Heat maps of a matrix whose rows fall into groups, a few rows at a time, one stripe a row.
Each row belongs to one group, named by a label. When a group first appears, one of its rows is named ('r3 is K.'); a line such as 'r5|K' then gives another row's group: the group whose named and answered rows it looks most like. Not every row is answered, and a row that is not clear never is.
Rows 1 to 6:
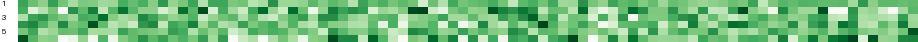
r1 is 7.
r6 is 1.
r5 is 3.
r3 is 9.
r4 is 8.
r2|3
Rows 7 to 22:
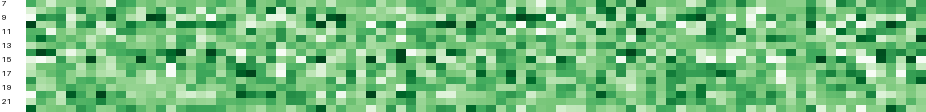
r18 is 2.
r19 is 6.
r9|9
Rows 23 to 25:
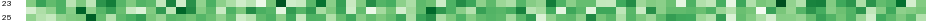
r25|3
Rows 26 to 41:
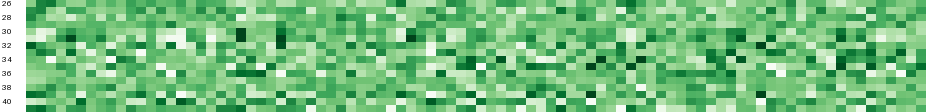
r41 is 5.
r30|6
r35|7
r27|5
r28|1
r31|6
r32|7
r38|9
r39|7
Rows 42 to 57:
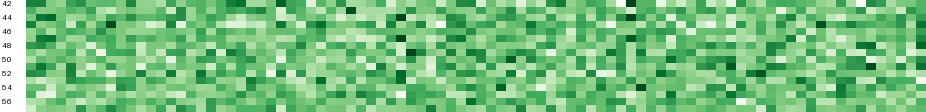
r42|5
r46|2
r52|7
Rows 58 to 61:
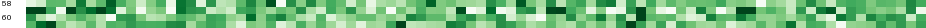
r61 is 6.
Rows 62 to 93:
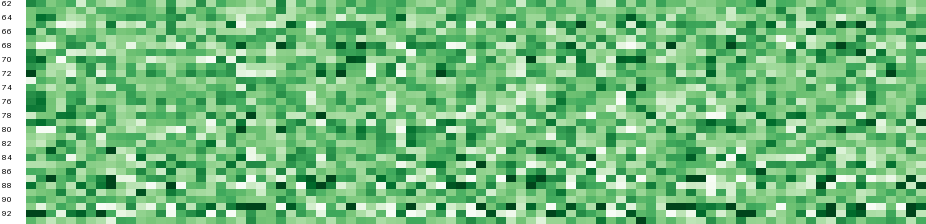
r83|9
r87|9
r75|5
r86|7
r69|1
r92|8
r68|6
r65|1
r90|5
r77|8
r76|5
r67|2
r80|6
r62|7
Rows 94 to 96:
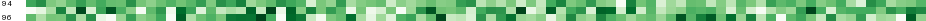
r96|2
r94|5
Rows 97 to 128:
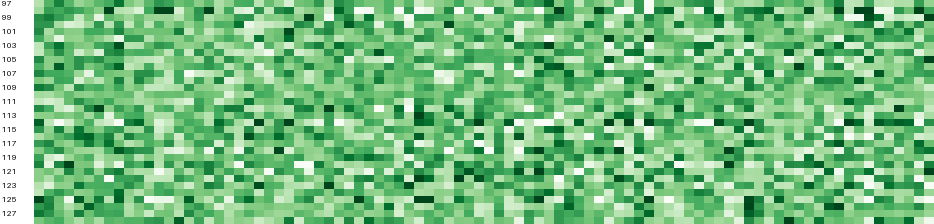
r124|9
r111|6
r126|8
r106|9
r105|2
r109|8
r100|1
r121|2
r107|7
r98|8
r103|9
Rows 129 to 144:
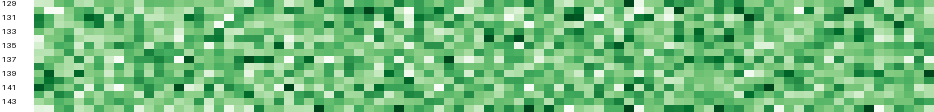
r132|1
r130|6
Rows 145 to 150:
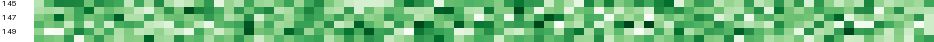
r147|9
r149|6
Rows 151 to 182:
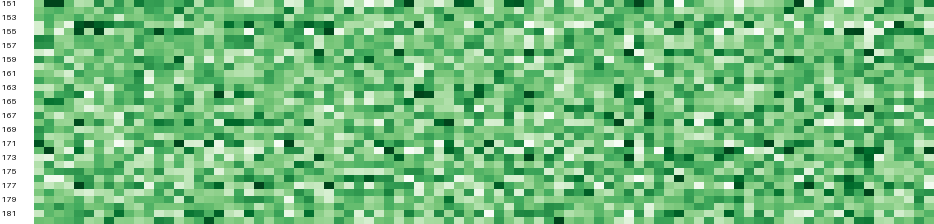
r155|3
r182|8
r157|5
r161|3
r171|7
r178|1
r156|5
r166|1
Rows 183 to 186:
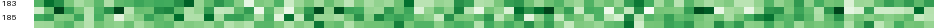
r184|9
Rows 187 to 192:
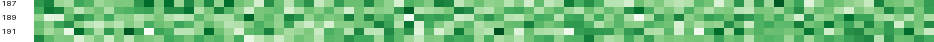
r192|1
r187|5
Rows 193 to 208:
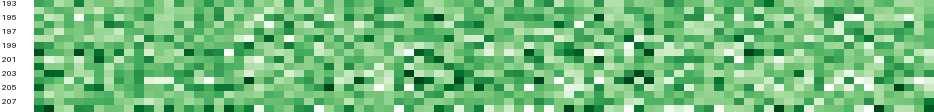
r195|3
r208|5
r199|5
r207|2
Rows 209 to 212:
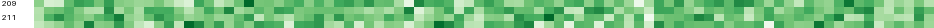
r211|9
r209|6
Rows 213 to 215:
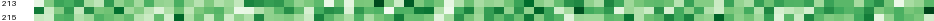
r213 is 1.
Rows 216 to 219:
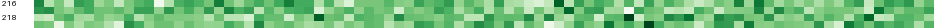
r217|5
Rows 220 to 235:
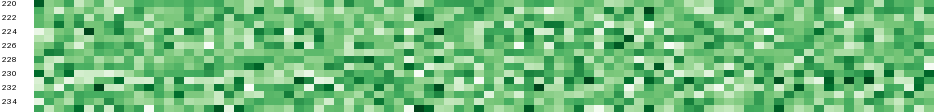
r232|3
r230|1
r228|6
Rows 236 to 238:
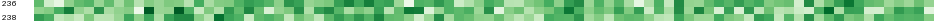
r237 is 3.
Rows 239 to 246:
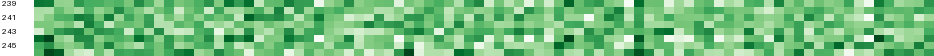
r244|5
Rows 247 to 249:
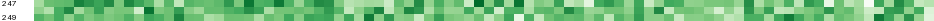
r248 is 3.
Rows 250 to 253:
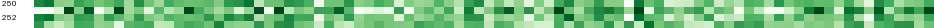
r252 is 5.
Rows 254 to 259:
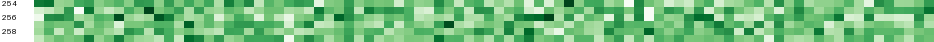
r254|5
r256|9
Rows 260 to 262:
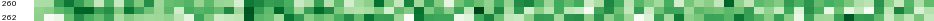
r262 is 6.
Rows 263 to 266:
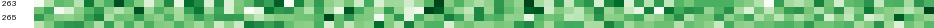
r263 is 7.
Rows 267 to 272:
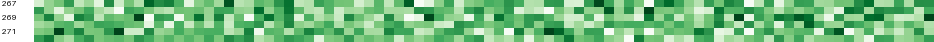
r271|9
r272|5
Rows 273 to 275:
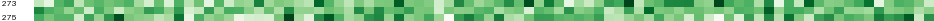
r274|7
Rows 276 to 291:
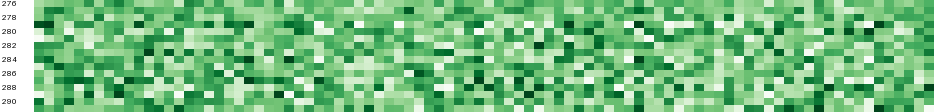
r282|7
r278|3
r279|5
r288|2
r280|1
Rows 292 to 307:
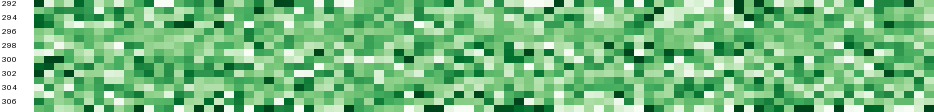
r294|8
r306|7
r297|6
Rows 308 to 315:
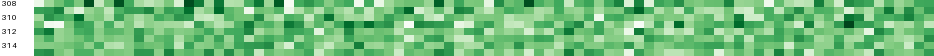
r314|2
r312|5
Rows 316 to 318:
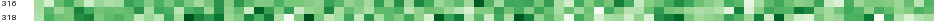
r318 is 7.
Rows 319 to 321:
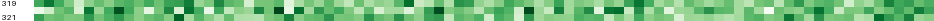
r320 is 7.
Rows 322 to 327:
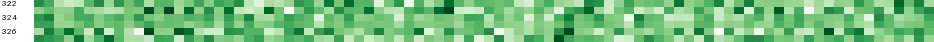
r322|1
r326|3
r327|8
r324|5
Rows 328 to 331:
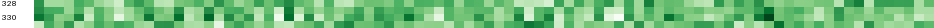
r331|9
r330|7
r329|7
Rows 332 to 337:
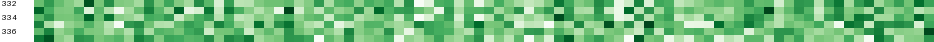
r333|7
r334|8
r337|5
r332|8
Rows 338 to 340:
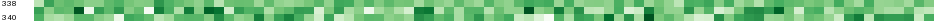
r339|8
